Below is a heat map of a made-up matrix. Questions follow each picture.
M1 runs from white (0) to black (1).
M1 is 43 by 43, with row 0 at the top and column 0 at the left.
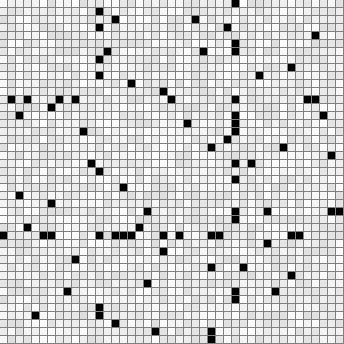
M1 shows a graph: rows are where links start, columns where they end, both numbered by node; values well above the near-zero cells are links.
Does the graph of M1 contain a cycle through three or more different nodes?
no
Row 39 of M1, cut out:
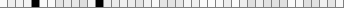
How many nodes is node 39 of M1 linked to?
2
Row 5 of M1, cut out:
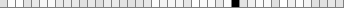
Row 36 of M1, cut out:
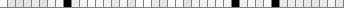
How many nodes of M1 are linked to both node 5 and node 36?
1
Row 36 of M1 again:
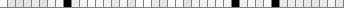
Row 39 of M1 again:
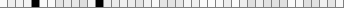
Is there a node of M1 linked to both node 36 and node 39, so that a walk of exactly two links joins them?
no
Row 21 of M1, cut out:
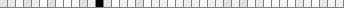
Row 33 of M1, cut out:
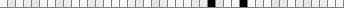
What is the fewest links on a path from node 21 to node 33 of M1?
4
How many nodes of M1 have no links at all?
0
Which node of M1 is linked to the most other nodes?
node 29
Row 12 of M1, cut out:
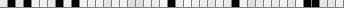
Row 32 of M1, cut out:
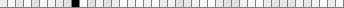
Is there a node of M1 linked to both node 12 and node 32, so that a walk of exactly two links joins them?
yes
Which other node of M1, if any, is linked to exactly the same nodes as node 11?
node 31
